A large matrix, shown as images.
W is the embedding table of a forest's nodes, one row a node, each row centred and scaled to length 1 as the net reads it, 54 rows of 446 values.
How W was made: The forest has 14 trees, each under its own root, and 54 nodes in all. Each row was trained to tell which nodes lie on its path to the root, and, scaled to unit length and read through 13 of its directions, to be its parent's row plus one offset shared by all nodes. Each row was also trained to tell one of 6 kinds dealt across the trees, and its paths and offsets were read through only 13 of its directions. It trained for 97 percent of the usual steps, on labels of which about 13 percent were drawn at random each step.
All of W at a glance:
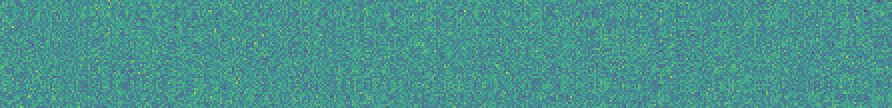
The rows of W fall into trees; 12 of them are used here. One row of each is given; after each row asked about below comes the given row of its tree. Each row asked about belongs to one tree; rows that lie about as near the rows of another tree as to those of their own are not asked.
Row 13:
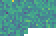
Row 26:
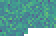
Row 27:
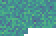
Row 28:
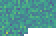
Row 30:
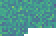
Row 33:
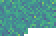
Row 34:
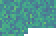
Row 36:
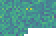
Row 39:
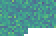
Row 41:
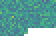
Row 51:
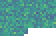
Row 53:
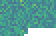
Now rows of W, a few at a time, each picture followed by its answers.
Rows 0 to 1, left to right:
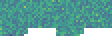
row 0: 13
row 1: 53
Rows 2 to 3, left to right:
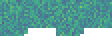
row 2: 33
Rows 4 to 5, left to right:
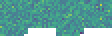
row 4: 28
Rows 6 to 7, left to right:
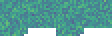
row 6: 26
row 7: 28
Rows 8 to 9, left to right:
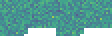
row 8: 28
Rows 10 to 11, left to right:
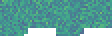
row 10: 53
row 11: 41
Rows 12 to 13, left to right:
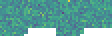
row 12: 36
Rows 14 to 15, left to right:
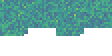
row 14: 51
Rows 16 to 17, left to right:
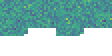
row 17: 27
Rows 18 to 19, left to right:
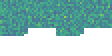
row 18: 30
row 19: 53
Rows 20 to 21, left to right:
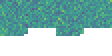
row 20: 39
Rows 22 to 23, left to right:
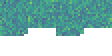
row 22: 13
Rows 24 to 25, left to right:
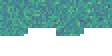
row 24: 36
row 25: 33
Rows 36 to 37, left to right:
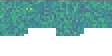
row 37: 41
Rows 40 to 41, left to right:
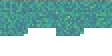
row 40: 41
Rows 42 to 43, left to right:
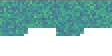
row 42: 30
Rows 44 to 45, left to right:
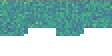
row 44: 27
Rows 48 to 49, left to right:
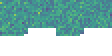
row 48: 34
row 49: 27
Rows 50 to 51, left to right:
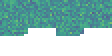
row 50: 34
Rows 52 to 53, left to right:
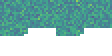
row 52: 39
